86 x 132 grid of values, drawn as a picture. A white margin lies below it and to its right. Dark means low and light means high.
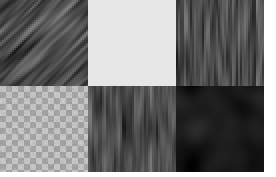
The table splits into 2 rows of 3 panels. Panel 1,1: low, slanting up to the right. Panel 1,2: very high, flat. Panel 1,3: low, streaked downward. Panel 2,1: high, checkered. Panel 2,2: low, streaked downward. Panel 2,3: very low, smooth, faint in contrast.
